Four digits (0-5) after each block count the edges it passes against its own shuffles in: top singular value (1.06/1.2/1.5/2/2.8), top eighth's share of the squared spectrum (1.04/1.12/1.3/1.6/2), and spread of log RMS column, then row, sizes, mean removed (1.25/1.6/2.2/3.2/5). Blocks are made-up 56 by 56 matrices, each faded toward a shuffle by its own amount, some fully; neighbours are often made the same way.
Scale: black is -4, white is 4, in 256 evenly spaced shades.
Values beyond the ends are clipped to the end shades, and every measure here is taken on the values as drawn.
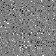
3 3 2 1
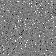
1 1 0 0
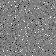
2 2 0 0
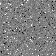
1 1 0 0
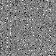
1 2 2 0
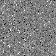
1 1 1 0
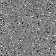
1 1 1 0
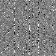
2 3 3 0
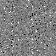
1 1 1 0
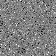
0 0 0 0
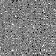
3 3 1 1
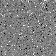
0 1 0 0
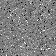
0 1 0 0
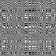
4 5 3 3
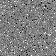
0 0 0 0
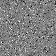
1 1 0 0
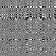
4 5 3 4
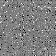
3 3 1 0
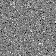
0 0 0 0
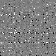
3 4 2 2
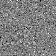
2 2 0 0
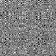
4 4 2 2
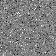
0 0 0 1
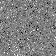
0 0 0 0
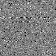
1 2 0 2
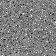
0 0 0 0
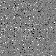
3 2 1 1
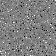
2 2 0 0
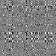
4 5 3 3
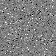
2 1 0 0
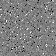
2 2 0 0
